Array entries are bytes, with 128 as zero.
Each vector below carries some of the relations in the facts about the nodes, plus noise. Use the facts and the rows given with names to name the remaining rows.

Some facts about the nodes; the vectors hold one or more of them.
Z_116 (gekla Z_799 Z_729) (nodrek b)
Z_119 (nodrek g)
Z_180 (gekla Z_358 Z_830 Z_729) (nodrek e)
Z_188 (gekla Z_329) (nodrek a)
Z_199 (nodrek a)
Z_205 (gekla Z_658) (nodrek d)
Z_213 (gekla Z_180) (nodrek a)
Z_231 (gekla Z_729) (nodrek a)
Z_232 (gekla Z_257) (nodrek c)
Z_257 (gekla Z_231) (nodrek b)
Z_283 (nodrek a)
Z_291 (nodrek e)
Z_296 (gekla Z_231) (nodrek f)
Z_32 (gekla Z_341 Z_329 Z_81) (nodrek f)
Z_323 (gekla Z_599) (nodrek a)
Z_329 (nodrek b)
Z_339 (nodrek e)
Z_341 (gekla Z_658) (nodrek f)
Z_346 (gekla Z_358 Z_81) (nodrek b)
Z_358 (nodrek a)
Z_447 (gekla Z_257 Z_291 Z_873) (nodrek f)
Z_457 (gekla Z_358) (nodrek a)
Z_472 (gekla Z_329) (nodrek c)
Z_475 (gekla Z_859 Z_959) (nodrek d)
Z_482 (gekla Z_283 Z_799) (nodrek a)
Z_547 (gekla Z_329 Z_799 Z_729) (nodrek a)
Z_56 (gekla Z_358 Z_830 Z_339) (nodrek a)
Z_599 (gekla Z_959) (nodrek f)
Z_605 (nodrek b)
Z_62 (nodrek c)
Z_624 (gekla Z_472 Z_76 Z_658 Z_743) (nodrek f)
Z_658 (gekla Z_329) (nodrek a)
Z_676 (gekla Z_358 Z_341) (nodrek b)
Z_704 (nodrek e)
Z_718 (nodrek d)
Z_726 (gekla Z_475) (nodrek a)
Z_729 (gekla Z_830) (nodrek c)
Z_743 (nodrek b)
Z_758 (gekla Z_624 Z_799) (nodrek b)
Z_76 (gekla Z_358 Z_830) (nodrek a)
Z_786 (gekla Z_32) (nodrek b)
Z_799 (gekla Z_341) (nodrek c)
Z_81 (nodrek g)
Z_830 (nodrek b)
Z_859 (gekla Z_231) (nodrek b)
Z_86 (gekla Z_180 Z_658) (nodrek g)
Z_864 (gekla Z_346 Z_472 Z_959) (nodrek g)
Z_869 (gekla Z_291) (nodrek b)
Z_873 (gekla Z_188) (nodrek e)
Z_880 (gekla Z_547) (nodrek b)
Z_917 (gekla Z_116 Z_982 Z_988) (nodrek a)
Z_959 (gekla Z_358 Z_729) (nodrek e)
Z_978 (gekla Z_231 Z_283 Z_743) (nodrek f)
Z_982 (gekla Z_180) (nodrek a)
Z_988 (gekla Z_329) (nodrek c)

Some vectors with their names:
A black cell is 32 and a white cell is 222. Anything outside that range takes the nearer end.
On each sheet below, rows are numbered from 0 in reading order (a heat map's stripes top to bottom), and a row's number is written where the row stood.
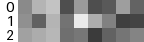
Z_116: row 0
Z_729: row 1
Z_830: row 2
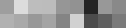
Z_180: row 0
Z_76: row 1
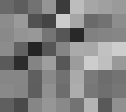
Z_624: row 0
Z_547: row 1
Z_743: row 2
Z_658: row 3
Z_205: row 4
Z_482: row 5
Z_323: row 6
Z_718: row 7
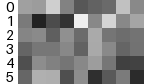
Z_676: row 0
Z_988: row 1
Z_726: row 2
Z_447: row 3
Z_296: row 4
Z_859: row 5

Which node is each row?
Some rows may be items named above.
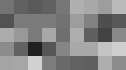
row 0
Z_32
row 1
Z_978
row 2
Z_358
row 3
Z_658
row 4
Z_346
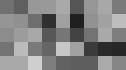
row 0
Z_864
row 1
Z_329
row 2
Z_880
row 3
Z_231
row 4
Z_346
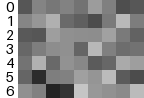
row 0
Z_978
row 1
Z_758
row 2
Z_475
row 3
Z_599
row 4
Z_873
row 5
Z_232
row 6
Z_188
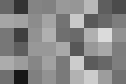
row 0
Z_232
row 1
Z_457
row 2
Z_86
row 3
Z_864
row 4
Z_457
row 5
Z_799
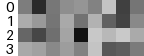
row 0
Z_62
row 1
Z_358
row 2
Z_341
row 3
Z_56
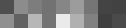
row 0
Z_296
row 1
Z_729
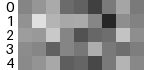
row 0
Z_869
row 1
Z_959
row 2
Z_676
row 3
Z_917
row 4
Z_786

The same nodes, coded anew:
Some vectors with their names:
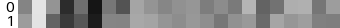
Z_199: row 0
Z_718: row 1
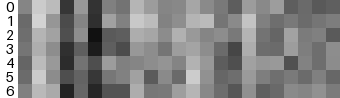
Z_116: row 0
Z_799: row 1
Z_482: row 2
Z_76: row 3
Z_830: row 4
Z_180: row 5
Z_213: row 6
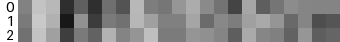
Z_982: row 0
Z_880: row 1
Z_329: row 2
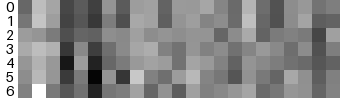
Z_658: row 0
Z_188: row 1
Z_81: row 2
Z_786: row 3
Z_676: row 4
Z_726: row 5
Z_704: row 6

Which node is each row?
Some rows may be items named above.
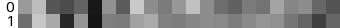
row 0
Z_475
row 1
Z_758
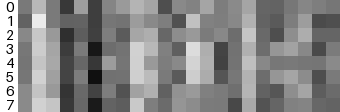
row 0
Z_341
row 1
Z_873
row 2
Z_188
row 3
Z_232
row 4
Z_729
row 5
Z_232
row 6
Z_188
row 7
Z_917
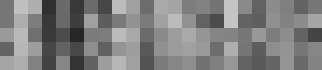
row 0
Z_547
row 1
Z_358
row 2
Z_205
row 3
Z_658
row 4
Z_32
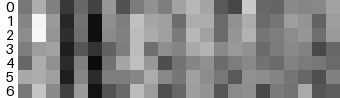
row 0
Z_358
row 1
Z_62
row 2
Z_62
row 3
Z_86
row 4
Z_624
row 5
Z_346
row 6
Z_447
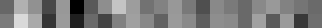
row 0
Z_978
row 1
Z_869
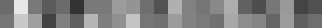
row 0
Z_873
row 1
Z_329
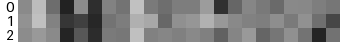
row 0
Z_599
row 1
Z_205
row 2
Z_864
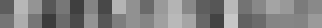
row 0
Z_231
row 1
Z_358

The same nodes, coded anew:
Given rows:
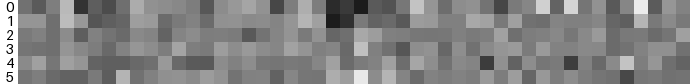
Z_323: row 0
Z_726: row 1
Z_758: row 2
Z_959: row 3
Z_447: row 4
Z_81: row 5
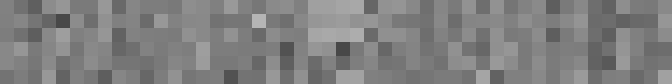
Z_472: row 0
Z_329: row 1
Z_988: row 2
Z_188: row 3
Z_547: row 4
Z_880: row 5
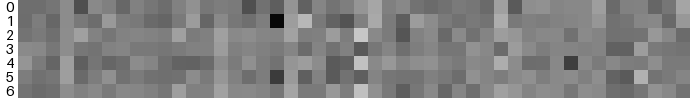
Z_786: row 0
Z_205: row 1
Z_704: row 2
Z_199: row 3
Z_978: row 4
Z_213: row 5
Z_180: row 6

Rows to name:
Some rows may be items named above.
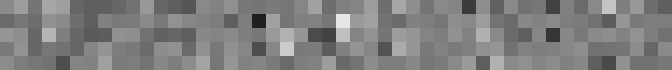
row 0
Z_447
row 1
Z_86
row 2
Z_296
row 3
Z_718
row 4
Z_358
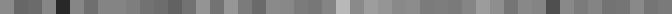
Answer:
Z_624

